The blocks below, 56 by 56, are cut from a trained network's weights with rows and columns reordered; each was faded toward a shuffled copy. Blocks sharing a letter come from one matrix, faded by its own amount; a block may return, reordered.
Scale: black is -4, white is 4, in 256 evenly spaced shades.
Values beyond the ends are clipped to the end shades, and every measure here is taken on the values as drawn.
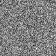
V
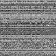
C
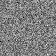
V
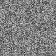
V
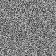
V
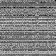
C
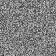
V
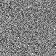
V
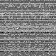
C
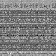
C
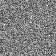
V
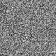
V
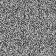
V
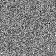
V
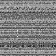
C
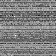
C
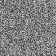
V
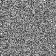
V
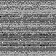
C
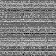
C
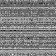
C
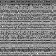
C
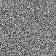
V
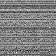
C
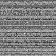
C
